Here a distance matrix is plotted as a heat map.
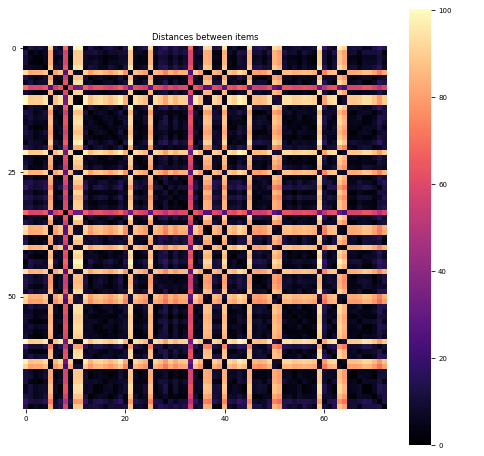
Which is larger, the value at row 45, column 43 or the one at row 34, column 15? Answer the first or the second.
the first
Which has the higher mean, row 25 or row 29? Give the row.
25
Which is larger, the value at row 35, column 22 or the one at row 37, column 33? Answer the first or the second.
the second
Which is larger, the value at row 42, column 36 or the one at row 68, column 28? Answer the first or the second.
the first
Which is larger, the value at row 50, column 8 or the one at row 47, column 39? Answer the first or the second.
the first
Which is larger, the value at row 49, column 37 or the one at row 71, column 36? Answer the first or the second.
the first
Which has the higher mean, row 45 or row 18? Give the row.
45
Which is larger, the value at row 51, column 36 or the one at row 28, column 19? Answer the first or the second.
the second
